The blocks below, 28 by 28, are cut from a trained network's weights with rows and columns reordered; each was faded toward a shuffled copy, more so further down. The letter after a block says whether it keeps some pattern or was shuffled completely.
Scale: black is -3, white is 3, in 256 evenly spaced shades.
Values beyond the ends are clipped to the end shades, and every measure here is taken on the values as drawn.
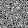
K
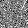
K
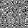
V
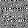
V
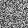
K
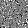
K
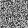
K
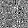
V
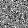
K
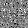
K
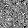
K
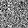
V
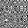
V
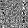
V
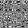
V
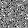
K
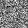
K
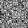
V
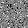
K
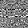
V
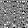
V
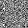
V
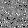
K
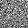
K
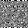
V
